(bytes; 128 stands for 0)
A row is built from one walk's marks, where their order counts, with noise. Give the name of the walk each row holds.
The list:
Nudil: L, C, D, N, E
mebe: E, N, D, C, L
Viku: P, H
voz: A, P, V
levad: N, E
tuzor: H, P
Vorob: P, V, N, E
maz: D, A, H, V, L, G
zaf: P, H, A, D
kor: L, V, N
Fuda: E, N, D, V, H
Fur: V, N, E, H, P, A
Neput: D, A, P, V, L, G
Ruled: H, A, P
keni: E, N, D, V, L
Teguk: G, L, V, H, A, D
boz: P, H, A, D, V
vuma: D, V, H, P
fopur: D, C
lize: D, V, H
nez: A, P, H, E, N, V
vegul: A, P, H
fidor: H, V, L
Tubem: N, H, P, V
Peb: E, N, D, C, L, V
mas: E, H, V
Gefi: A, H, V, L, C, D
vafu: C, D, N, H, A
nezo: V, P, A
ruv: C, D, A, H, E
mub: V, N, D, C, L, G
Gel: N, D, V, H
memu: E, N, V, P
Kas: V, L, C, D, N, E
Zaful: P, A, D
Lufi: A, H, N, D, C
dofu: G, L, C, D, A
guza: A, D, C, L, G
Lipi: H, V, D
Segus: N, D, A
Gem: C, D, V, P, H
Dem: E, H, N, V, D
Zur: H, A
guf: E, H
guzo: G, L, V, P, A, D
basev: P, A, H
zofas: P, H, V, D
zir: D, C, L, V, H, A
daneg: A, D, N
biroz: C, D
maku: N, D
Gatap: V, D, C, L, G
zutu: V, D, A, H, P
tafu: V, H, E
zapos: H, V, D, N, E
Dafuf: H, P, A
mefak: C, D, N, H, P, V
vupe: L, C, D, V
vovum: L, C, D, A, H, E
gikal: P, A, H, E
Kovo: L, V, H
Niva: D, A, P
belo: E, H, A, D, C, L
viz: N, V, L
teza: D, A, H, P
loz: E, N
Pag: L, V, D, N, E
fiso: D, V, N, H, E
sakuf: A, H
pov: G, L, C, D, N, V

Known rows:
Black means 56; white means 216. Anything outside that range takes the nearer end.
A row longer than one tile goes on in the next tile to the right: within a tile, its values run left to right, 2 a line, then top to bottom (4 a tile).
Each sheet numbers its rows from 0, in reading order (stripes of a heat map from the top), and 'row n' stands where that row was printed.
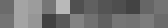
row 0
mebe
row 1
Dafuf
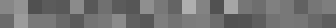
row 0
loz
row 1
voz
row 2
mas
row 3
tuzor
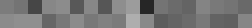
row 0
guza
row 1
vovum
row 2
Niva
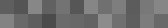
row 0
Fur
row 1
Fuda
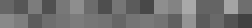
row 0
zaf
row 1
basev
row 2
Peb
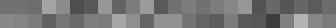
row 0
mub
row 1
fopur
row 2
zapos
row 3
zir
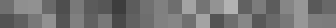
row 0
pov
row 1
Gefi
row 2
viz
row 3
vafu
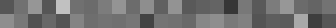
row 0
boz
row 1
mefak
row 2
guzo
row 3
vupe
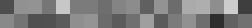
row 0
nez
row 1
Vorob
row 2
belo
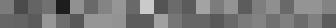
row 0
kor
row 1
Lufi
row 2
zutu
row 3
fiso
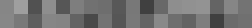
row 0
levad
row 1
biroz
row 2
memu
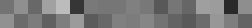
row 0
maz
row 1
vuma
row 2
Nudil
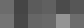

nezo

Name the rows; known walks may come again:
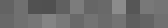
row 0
Zur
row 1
Ruled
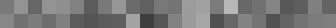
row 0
fiso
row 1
vupe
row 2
keni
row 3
Segus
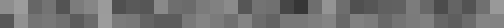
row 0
guf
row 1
loz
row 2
teza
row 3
Lipi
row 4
vegul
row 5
zofas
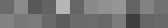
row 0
Tubem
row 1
memu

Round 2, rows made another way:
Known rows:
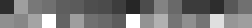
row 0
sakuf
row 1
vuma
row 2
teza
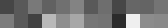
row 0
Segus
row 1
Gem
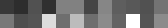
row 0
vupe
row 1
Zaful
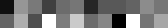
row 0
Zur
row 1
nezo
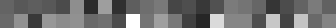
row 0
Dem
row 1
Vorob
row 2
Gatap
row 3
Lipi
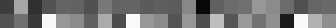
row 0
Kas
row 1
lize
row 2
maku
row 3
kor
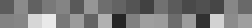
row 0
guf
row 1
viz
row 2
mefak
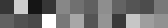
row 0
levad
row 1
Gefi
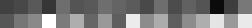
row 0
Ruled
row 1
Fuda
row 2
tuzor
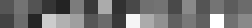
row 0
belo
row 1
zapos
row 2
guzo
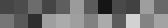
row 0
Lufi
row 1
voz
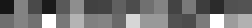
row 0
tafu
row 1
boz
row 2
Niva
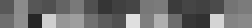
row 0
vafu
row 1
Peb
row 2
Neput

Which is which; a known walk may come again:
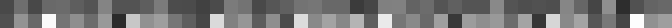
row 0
Teguk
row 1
vafu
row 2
mub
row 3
Fur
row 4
vegul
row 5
Dem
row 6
mefak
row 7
pov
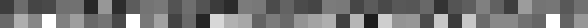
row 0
gikal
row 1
Vorob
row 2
belo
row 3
memu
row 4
fidor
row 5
Lipi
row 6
basev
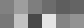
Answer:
Kovo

